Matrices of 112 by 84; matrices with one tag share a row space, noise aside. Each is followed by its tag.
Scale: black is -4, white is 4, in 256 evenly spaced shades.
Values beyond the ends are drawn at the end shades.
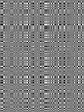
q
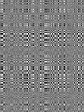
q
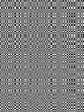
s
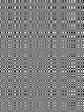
s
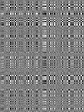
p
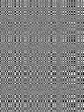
s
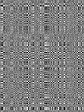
q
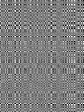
s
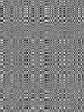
q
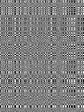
s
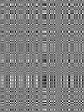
p
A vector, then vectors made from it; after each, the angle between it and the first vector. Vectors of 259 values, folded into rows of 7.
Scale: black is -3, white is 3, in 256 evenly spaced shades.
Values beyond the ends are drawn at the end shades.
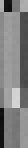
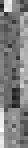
nearly opposite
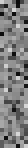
orthogonal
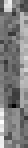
nearly opposite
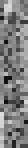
partly opposed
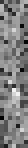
partly aligned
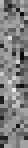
partly aligned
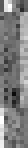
nearly opposite
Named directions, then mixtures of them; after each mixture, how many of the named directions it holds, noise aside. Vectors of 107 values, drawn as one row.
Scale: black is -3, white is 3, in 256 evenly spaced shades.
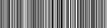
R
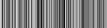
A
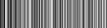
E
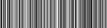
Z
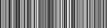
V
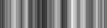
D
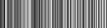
two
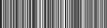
one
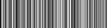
two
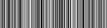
three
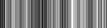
two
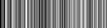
three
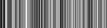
three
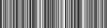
one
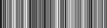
three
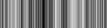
two
